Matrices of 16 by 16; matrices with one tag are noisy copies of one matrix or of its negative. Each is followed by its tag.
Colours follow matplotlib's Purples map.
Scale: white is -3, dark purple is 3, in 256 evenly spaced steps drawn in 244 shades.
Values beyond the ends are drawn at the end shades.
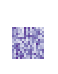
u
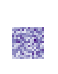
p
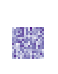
u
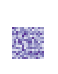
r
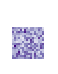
p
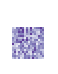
u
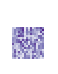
u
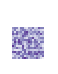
r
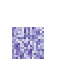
u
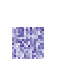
u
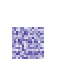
r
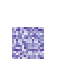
r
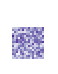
p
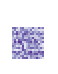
r
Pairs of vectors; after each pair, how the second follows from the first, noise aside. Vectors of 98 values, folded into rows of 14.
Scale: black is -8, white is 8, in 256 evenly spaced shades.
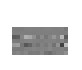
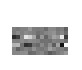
scaled up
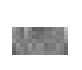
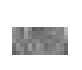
copied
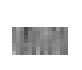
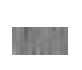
shrunk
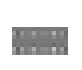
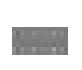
shrunk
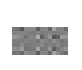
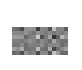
scaled up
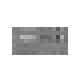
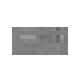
shrunk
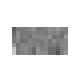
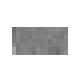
shrunk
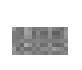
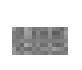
copied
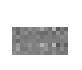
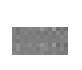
shrunk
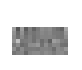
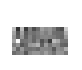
scaled up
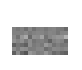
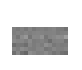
shrunk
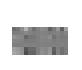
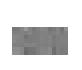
shrunk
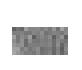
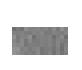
shrunk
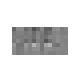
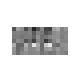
scaled up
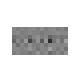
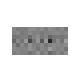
copied
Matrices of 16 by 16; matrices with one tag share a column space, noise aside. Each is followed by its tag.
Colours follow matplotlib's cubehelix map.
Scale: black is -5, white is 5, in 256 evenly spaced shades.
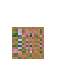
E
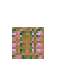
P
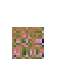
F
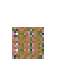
P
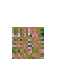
E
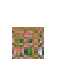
F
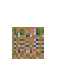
E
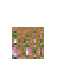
F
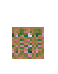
E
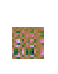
F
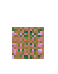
P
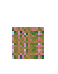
P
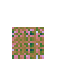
P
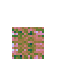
P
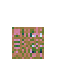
E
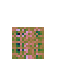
P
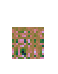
F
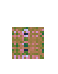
P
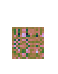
E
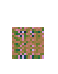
P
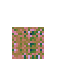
P
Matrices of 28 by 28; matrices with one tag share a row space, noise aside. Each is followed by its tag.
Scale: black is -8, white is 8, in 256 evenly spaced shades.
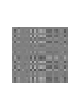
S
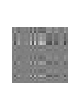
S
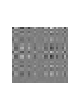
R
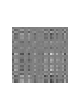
R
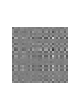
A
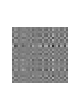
A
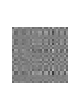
A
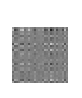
R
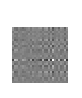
A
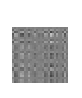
R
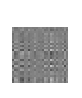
R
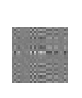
S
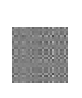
A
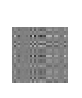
S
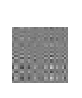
R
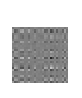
R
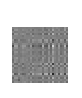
A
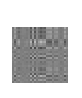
S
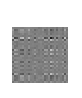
R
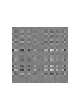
R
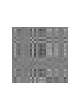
S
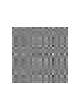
A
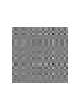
A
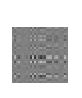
S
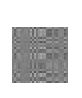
S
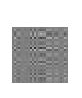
S
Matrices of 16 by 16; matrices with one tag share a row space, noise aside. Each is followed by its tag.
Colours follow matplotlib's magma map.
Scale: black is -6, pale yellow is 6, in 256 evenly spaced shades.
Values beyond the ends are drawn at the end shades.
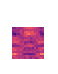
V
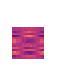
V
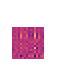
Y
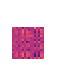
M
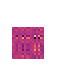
M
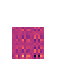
M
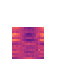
V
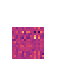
M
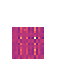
Y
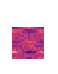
V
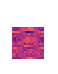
V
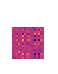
M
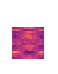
V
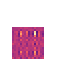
Y
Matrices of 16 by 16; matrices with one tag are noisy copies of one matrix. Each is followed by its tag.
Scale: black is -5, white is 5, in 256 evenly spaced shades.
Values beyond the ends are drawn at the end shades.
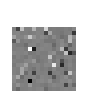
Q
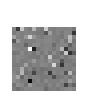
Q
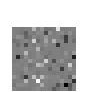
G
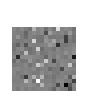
G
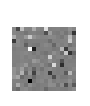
Q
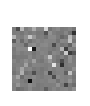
Q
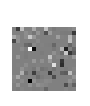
Q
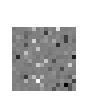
G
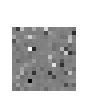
Q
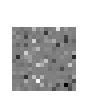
G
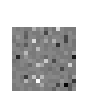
G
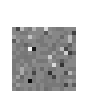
Q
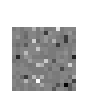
G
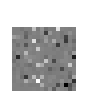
G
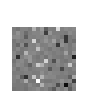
G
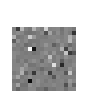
Q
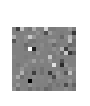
Q
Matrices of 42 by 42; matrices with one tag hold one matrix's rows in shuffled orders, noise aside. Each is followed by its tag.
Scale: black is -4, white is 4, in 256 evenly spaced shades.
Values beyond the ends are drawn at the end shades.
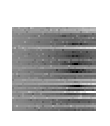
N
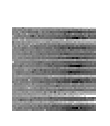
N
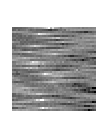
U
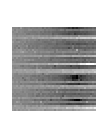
N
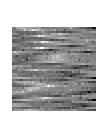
U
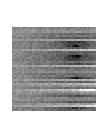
N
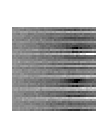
N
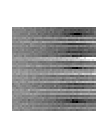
N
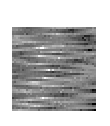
U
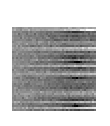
N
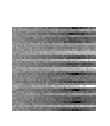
N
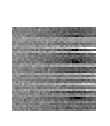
N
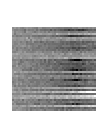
N
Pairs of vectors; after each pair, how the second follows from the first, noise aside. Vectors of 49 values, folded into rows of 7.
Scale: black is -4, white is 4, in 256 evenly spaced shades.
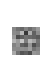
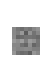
shrunk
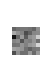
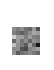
reversed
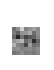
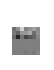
partly zeroed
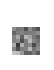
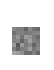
shrunk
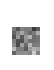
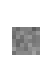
shrunk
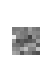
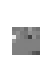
partly zeroed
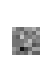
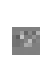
partly zeroed
